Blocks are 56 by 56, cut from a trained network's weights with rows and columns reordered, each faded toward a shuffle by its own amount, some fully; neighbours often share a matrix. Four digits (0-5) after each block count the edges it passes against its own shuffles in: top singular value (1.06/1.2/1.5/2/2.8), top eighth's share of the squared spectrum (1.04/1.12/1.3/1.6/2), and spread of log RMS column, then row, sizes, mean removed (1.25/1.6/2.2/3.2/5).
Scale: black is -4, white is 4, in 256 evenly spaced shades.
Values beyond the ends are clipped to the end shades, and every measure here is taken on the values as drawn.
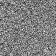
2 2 0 0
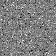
1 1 1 0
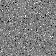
0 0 0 0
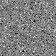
0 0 0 0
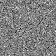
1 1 0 0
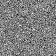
0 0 0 0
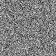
0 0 0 0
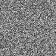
2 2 0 0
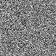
1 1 0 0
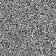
1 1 0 0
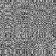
4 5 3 2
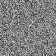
0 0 0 0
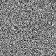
3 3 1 0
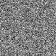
2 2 0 0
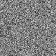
3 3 1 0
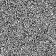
0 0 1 0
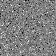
0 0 0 0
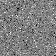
0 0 0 0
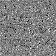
1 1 0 0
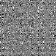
2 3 3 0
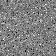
0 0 0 0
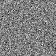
1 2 0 0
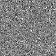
2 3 1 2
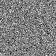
1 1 0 0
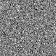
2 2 0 0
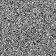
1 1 0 0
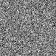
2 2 0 0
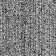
3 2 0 1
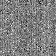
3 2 0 1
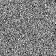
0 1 0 0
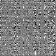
3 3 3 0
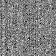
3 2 0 2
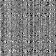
4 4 1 3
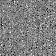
1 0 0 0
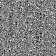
1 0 0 0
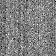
3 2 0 1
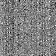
3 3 1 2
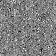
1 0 0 0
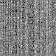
4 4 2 3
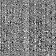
3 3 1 2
